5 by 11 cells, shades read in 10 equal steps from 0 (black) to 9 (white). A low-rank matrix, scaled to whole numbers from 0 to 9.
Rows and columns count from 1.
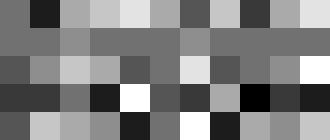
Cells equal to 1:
5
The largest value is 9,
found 3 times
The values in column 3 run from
4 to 7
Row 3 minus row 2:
-1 1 2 2 -1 0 3 -1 0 1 5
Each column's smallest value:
2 1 4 1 1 3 2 1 0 2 1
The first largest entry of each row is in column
5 3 11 5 7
